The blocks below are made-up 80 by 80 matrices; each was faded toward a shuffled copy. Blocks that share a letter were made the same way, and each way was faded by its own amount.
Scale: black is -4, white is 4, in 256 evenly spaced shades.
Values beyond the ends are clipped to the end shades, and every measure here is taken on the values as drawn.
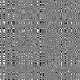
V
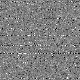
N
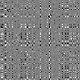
V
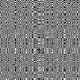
V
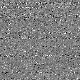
N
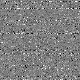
N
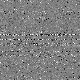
N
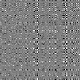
V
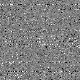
N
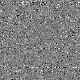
N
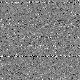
N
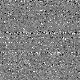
N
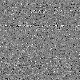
N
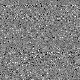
N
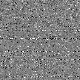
N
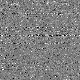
N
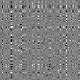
V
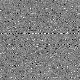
N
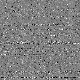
N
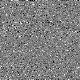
N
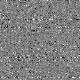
N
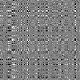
V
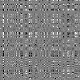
V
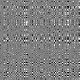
V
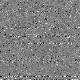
N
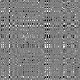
V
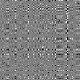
V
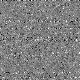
N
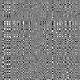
V
